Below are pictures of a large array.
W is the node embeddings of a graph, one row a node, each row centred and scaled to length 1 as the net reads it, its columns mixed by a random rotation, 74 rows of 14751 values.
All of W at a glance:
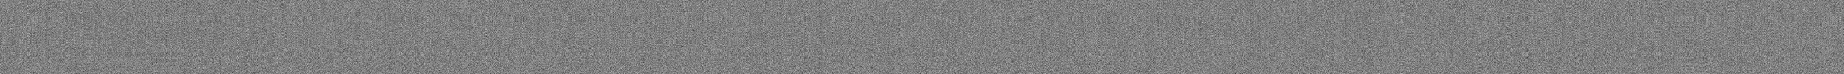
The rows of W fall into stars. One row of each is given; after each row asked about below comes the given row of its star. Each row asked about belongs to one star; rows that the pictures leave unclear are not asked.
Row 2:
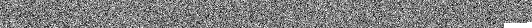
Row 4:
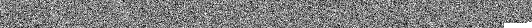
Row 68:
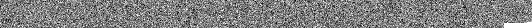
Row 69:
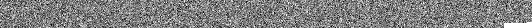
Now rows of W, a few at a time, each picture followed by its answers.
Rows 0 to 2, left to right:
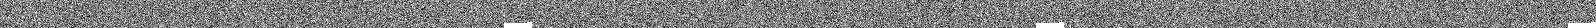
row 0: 4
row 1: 2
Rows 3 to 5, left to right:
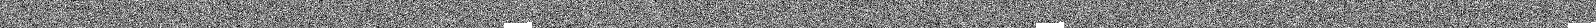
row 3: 4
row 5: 69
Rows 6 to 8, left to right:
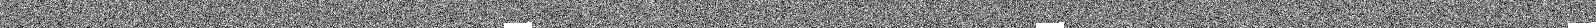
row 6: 69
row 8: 68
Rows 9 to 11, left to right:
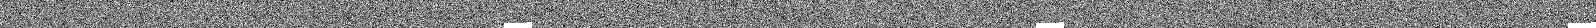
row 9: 69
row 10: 2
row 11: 2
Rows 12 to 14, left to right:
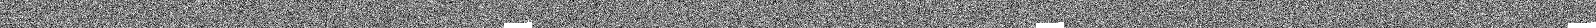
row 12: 4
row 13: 69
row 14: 4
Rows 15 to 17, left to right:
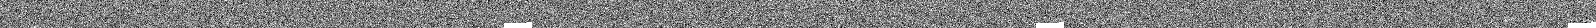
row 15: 69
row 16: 68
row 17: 4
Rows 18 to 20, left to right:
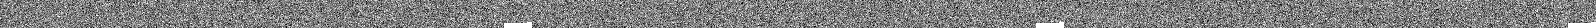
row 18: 68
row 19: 4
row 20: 68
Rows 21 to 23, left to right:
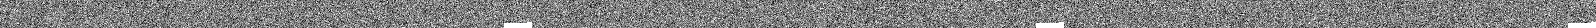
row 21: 4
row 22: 69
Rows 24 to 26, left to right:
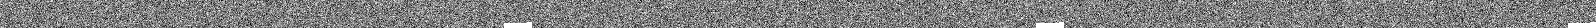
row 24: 69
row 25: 4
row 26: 69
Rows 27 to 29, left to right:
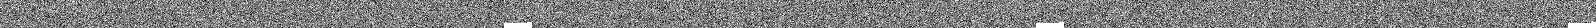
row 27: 2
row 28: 4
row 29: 4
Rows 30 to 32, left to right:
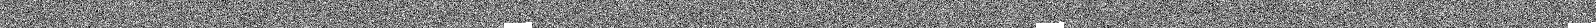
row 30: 69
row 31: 4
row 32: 2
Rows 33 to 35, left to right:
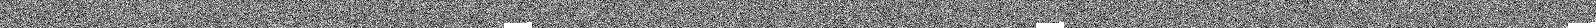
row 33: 69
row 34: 4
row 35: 69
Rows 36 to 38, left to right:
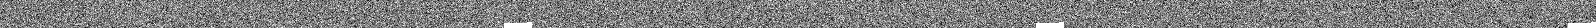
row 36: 69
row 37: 2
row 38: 4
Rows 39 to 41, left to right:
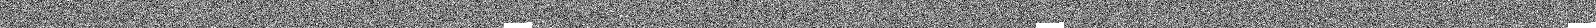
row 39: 69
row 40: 2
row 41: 69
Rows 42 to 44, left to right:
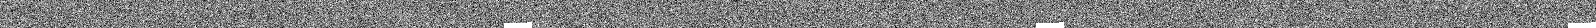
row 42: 2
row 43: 2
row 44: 68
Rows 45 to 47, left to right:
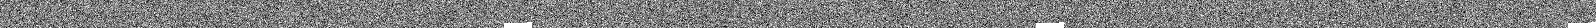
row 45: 69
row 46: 2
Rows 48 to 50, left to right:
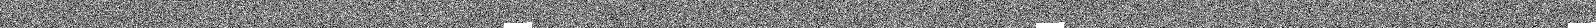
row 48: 4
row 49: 68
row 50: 68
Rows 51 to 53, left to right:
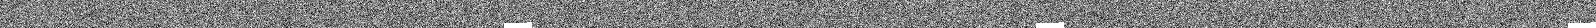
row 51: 68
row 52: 69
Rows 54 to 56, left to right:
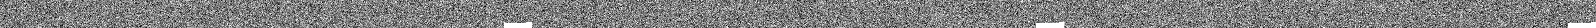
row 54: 69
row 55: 69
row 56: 2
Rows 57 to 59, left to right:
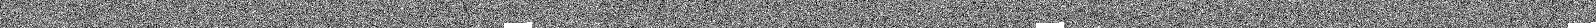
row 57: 68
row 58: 68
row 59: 2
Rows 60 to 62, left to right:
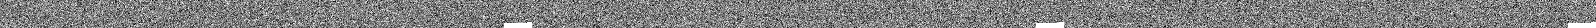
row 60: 2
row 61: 69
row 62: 2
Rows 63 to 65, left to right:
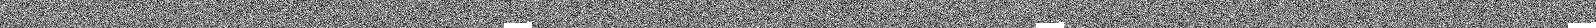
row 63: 4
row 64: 4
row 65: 2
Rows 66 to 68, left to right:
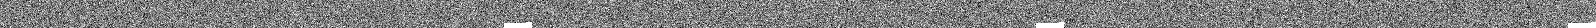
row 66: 69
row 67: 68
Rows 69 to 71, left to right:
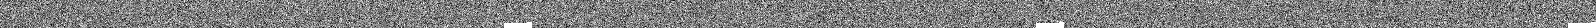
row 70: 4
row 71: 68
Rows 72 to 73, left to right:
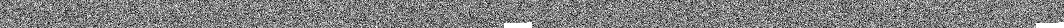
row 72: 2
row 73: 69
